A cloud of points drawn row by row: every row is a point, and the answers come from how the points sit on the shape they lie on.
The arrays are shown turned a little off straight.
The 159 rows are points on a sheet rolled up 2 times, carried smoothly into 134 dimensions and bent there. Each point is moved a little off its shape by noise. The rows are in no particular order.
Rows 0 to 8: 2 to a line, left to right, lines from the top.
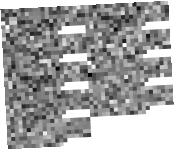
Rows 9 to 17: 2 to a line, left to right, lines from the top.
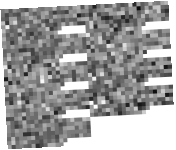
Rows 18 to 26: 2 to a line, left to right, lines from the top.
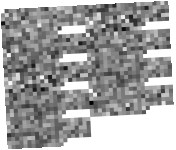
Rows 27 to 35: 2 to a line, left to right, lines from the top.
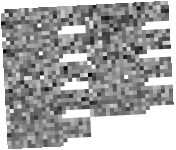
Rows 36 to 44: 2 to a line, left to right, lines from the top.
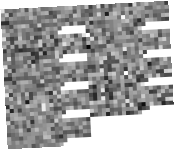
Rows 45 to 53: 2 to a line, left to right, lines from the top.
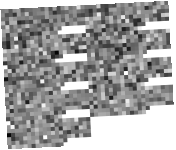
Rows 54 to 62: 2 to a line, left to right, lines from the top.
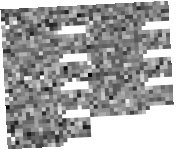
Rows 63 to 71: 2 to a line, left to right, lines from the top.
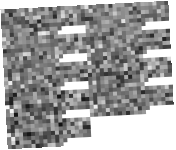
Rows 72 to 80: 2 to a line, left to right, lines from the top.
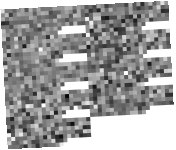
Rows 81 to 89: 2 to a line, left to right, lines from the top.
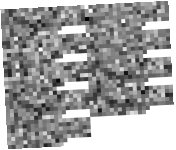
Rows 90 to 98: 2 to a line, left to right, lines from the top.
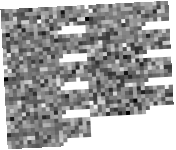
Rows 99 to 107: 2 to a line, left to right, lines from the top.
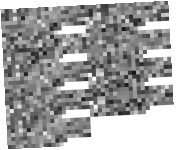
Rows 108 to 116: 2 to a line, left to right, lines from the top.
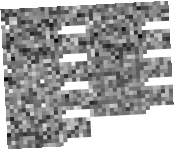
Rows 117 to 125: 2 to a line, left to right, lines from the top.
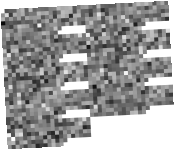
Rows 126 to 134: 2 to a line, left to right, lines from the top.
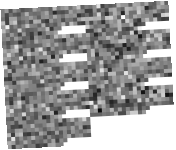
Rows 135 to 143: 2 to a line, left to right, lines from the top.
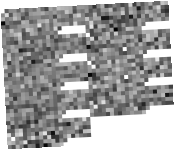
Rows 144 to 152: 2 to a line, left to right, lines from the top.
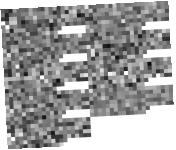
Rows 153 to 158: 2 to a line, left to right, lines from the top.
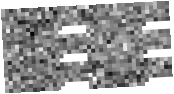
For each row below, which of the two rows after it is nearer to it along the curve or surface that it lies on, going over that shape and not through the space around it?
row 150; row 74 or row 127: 74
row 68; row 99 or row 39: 39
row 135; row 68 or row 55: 68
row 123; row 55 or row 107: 107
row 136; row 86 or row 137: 86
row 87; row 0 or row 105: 0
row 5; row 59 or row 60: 60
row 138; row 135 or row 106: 135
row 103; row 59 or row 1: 59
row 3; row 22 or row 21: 22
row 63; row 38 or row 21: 38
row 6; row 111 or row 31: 111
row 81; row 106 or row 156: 106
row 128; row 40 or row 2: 40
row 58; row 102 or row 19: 19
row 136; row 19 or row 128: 19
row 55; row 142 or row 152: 142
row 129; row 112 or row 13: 112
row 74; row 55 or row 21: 55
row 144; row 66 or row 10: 10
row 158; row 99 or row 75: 75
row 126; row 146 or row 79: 146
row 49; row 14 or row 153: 153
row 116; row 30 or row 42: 42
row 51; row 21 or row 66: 66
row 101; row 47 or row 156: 156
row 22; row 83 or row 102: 83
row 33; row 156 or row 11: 11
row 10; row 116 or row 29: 116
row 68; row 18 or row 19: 18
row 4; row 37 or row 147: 147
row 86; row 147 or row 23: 147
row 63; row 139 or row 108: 108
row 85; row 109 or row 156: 156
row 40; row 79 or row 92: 79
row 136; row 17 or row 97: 97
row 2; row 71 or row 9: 71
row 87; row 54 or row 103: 54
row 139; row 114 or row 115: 115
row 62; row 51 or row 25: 25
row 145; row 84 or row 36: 84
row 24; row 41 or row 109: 109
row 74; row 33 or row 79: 33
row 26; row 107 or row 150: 150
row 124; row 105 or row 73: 105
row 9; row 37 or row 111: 37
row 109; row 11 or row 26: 11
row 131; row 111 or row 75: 75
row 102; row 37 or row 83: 37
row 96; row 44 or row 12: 12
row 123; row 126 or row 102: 126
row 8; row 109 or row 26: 109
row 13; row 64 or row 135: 135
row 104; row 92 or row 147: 147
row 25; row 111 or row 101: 101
